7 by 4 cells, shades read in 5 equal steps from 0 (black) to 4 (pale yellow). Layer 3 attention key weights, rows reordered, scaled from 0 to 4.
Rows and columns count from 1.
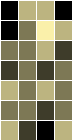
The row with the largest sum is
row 5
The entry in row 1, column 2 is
3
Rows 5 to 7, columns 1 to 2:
3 2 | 2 2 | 3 1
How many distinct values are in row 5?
2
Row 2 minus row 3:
-2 0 1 2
